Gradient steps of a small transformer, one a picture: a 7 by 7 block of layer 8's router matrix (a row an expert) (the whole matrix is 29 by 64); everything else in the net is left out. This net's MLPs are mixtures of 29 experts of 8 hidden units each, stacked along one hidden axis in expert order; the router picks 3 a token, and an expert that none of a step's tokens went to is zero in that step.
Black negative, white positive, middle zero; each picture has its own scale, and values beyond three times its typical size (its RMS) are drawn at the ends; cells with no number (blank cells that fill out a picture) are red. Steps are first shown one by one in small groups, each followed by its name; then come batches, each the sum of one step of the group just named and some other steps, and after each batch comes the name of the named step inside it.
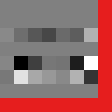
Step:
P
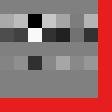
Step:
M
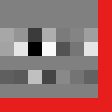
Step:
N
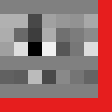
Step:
N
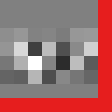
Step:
N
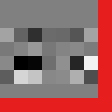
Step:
P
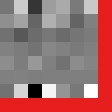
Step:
M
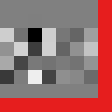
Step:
N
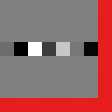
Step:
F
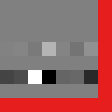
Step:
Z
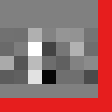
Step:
Z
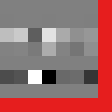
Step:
Z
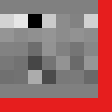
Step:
Z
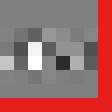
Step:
F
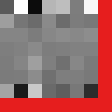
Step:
Z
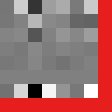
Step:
F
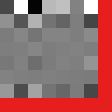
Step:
F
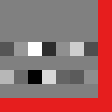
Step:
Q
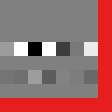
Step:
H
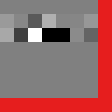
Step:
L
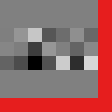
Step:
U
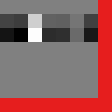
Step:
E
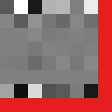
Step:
U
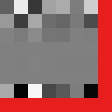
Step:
L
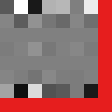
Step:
Q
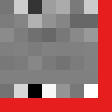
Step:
L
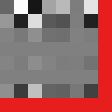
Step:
L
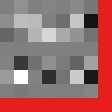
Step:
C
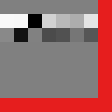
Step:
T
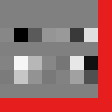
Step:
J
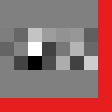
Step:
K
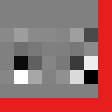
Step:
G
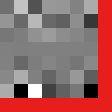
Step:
C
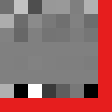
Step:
T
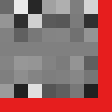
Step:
J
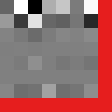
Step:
T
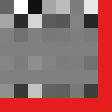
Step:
T
